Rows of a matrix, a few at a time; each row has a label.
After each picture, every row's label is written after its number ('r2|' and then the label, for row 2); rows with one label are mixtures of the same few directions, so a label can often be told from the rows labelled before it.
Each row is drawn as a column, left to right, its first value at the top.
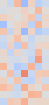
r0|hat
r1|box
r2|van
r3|box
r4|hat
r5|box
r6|box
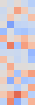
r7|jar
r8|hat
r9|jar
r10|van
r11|box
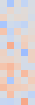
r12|hat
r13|van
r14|hat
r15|box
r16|hat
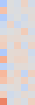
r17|box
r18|hat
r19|hat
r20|box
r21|box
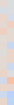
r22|jar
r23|hat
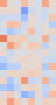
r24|van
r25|hat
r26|hat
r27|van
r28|jar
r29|van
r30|van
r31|hat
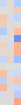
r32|box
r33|box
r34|jar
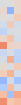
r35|hat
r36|jar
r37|hat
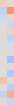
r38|van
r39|jar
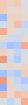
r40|box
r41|hat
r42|hat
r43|hat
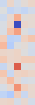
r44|hat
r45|van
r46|hat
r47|jar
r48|jar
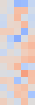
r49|box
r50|van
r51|van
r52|box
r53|hat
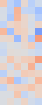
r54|box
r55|jar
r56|van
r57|jar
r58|van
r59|jar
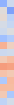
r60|van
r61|van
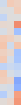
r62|hat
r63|van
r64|hat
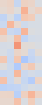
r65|box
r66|hat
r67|hat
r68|jar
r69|hat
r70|jar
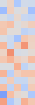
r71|jar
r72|box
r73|van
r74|hat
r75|jar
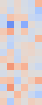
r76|box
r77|hat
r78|hat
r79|hat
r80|jar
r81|van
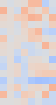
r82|van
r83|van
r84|box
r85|van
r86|jar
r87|jar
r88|van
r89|box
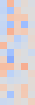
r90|van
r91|box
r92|van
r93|hat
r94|box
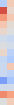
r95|van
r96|hat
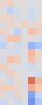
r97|hat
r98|jar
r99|jar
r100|hat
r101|hat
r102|hat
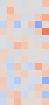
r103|hat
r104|van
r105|hat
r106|hat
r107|hat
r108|hat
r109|jar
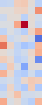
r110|hat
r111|van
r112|hat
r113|hat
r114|hat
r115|jar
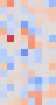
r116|box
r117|van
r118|box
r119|box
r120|van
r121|hat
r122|van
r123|van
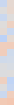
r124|jar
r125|hat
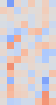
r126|jar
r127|van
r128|jar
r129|box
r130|box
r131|jar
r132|hat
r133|box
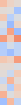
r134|jar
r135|box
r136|jar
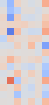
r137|van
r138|jar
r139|jar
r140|hat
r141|hat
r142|jar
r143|van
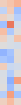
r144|box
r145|hat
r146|van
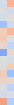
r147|box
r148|box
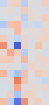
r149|hat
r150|box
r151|hat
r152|box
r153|hat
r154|hat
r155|jar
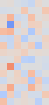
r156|jar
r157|hat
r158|hat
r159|jar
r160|box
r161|hat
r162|van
